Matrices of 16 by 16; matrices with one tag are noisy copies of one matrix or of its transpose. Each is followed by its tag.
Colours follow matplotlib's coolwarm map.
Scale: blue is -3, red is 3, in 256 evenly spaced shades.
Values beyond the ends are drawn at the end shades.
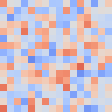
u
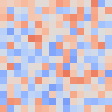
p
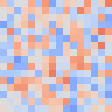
u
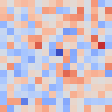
p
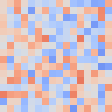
p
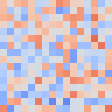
p
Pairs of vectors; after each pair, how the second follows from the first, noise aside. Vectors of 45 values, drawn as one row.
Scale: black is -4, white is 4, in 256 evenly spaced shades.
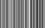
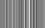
partly zeroed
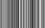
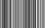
wrapped around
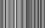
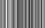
wrapped around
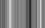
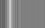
partly zeroed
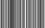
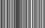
wrapped around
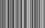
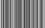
wrapped around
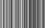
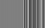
partly zeroed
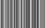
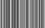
wrapped around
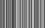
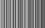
wrapped around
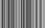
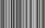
wrapped around
